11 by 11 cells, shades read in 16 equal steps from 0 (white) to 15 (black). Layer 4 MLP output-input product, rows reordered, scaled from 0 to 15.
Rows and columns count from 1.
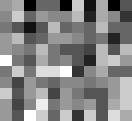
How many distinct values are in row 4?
7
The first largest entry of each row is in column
3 8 3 10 8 8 7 2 5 2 7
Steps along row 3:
up up down down up down up down up same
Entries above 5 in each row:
8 8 9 10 8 7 6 10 8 8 5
